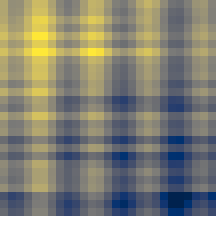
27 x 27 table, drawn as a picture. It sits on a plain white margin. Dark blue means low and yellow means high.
Odd rows or columns: none. Slope: up to the top left. Stripes: upright, repeating 4 times. Ninth with the highest average: top left. Ninth with the lowest average: bottom right.
